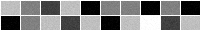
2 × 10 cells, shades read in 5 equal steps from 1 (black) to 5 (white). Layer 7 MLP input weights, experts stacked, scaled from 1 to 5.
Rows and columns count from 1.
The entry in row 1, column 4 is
4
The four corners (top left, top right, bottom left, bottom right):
4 1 1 4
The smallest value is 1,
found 5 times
